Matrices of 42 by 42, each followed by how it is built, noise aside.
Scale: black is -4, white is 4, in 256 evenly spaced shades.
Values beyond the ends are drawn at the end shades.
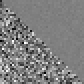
lower triangular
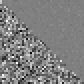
lower triangular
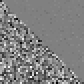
lower triangular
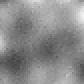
smooth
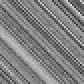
Toeplitz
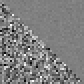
lower triangular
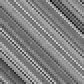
Toeplitz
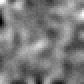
smooth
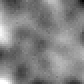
smooth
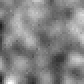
smooth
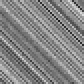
Toeplitz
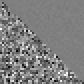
lower triangular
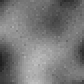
smooth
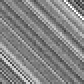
Toeplitz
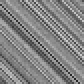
Toeplitz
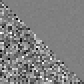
lower triangular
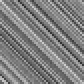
Toeplitz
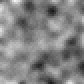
smooth
